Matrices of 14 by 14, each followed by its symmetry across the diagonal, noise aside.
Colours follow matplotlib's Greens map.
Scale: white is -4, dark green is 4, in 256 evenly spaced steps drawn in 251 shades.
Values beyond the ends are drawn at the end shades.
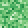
neither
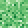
neither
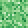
antisymmetric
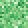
neither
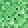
symmetric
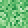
neither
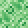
symmetric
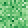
neither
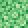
symmetric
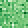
antisymmetric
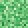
neither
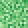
antisymmetric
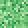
antisymmetric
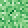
symmetric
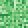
antisymmetric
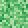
neither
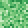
antisymmetric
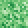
antisymmetric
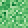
symmetric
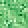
antisymmetric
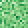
symmetric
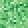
neither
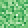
antisymmetric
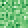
antisymmetric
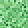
symmetric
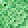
symmetric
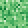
neither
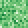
neither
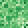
symmetric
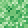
symmetric
